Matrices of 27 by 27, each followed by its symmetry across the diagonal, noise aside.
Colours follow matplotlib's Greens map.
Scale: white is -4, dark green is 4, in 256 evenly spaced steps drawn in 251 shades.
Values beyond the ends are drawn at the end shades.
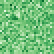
antisymmetric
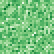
symmetric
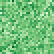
antisymmetric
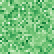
symmetric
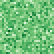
neither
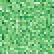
antisymmetric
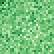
symmetric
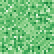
symmetric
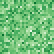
symmetric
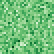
neither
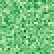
neither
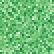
symmetric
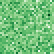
neither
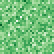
symmetric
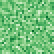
antisymmetric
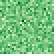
antisymmetric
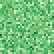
neither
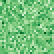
neither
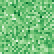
antisymmetric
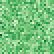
neither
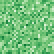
antisymmetric
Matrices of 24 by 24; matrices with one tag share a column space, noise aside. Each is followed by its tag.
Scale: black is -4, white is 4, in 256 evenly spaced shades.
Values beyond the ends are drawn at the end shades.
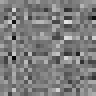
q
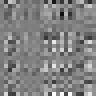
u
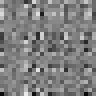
u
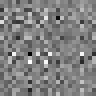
q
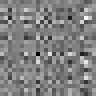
q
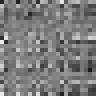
u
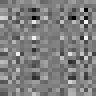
q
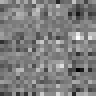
u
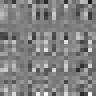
u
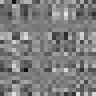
u
